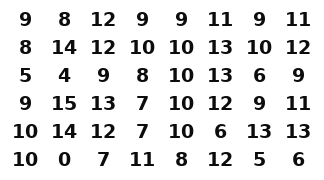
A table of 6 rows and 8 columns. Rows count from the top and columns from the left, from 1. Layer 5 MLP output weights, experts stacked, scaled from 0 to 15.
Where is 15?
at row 4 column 2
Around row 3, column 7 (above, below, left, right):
10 9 13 9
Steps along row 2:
up down down same up down up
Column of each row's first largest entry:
3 2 6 2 2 6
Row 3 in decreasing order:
13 10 9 9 8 6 5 4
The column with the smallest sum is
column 1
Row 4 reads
9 15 13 7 10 12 9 11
